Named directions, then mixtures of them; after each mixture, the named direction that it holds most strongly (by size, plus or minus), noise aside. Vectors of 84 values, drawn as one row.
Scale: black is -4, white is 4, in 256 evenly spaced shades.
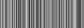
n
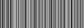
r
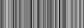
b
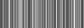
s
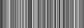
s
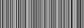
r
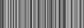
b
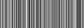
n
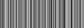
r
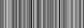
b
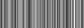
s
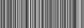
n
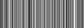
s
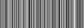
n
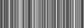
s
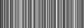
s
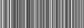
r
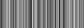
b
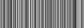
n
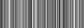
s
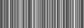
s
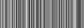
n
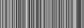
n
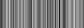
b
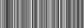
b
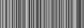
n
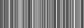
s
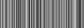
n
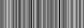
b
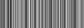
n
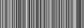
n
